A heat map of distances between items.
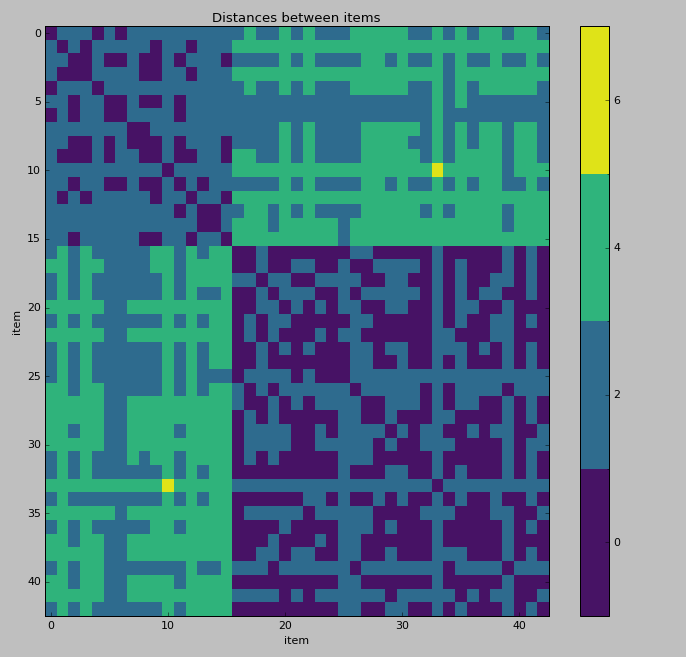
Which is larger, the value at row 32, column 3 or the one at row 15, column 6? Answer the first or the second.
the first
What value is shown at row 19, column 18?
2
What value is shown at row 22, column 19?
2
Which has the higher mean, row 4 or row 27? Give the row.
4
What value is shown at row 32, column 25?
2
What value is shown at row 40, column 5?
2
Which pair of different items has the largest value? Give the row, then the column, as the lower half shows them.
33, 10
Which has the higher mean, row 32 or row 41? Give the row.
41
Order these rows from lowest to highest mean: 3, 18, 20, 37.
37, 18, 20, 3
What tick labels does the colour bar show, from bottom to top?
0, 2, 4, 6
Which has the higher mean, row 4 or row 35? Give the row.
4
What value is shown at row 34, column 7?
2
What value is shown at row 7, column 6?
2
